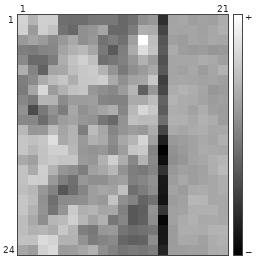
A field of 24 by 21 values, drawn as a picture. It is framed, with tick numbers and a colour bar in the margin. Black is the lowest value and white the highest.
Odd lines: column 15. Slope: none. Grain: streaks running down. Seam: vertical, 70% of the way across, the right part calmer. Histogram: skewed, a long tail of low values.
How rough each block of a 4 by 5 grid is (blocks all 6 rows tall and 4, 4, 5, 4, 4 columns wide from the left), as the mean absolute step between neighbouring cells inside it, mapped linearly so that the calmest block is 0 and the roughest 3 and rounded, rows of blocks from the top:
1 1 2 2 0
2 1 2 2 0
1 1 1 3 0
1 1 1 3 0
